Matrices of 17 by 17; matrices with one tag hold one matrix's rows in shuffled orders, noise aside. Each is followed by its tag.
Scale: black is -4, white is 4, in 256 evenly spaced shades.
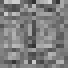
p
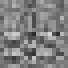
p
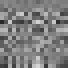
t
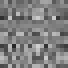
t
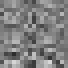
p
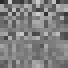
t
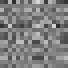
t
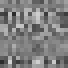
t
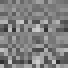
t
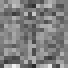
p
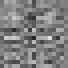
p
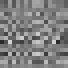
t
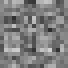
p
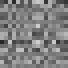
t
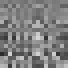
t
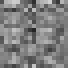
p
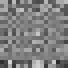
t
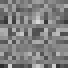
t
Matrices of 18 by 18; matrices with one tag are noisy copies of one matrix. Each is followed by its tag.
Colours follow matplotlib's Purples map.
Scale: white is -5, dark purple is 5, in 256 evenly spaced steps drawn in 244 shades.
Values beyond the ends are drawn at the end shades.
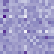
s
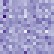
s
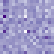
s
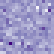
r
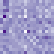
s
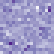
r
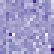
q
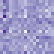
s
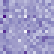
s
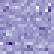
r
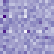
s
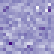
r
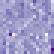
q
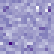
r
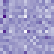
s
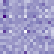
s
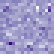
r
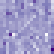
q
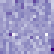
q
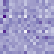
s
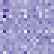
s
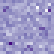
r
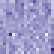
q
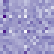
s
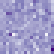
q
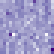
q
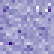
r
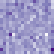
q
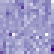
q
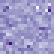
r
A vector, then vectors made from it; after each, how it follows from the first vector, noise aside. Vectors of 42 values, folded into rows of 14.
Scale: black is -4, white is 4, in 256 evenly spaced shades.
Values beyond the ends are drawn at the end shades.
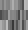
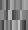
wrapped around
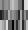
scaled up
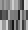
scaled up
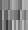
sign-scrambled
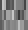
wrapped around
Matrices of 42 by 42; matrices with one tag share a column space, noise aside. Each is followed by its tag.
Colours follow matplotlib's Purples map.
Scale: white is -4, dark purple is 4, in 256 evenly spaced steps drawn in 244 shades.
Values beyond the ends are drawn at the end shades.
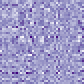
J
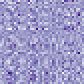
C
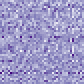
J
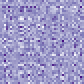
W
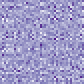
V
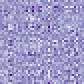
W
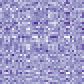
J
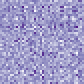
W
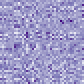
V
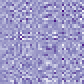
V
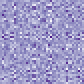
V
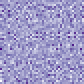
V
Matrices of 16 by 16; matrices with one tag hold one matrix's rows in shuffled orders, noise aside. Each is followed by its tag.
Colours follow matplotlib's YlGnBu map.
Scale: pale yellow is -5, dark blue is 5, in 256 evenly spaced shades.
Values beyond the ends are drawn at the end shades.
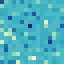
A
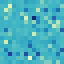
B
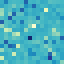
A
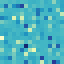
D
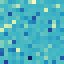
A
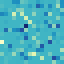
D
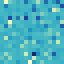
B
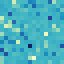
A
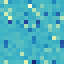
B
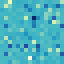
B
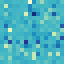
B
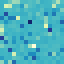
A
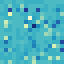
B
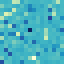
A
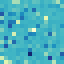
A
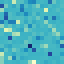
A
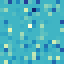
B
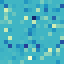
B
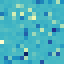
D
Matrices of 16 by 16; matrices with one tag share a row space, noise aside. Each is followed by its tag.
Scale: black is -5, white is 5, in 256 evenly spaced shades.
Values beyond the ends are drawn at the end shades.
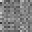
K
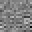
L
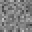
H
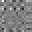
H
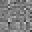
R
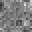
L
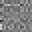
K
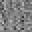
H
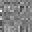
K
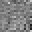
R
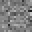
R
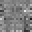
L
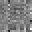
R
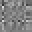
H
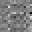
R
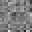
R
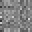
K
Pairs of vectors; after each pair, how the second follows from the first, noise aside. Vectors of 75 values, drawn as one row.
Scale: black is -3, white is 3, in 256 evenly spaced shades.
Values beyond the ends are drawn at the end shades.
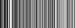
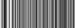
sign-scrambled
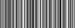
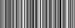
copied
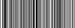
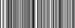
sign-scrambled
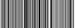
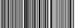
copied
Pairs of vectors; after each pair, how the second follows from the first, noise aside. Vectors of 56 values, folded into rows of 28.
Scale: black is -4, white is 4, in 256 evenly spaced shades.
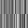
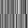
wrapped around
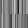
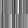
negated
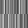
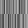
negated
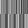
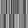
wrapped around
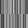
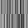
wrapped around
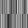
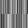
negated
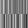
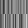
negated
